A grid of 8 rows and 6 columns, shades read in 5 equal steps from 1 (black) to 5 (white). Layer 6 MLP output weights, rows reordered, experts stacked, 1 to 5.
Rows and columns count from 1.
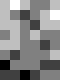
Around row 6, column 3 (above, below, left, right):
3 3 2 3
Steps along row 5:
same down same down up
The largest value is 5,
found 2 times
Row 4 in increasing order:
3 3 3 3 4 4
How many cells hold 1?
2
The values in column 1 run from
1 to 4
